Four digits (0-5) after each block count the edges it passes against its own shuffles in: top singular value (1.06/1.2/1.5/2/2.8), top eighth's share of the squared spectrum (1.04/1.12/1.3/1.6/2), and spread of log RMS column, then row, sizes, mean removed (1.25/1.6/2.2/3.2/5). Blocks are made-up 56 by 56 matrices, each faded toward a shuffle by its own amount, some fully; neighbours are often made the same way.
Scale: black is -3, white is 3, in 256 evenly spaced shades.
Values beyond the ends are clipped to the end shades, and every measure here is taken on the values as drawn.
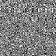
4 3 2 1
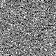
2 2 0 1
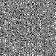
3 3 1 1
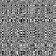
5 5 3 3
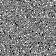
1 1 0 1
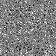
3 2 1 1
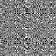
4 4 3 3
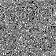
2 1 0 0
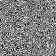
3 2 0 0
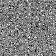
2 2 0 0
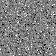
0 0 0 0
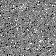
0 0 0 0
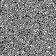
0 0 0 0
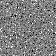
0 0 0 0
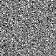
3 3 2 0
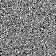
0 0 0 0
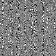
2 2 3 0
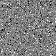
1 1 1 0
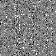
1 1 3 0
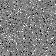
0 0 0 0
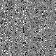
1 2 3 0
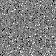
2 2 0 1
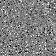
2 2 0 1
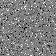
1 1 0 0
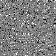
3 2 1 1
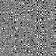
4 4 3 2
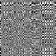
5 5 4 3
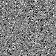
2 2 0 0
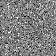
1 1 0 0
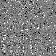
3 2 0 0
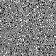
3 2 1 0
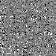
1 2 2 2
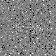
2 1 1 0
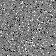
0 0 0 0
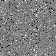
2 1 0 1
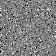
1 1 1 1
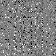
2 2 2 1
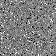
0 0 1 0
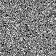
0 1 0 0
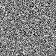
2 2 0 0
